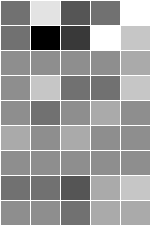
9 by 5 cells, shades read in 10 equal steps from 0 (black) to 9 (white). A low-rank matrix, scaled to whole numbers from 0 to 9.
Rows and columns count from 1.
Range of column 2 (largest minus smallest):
8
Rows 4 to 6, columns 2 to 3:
7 4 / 4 5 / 5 6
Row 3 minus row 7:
0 0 0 0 1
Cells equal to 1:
0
